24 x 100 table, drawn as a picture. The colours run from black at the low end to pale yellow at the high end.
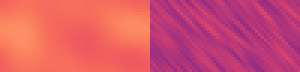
It is made of 1 by 2 panels. Panel 1,1: high, smooth, faint in contrast. Panel 1,2: middling, slanting down to the right, faint in contrast.
